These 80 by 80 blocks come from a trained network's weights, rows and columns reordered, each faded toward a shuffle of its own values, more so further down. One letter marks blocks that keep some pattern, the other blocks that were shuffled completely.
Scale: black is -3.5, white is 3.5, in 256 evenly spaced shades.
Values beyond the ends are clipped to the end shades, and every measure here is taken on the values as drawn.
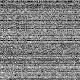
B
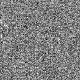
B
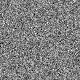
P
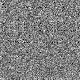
B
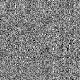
B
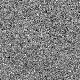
P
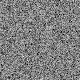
P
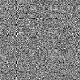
B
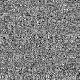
B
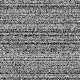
B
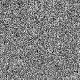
B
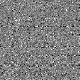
B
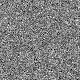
P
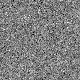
P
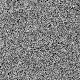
P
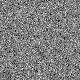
P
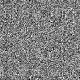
B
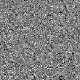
B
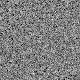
P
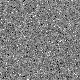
P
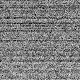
B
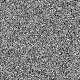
P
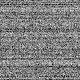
B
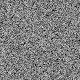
P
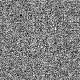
B
